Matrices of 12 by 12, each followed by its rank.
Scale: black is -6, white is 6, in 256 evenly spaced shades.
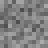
full rank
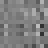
two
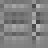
one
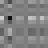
one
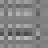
one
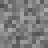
full rank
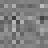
two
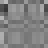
two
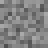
full rank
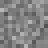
full rank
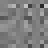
two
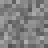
full rank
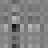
one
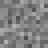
full rank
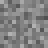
full rank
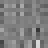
two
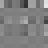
one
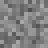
full rank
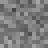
full rank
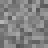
full rank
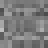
two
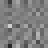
two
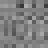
two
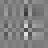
one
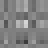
one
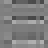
one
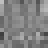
two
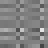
one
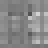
two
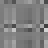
one
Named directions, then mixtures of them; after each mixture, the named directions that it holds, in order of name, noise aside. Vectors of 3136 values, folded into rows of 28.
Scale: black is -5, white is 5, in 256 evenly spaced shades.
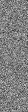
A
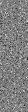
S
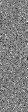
S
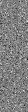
S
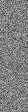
A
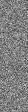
A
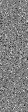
S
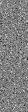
S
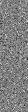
S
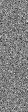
A, S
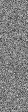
A, S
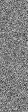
A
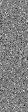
S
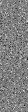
S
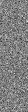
A, S
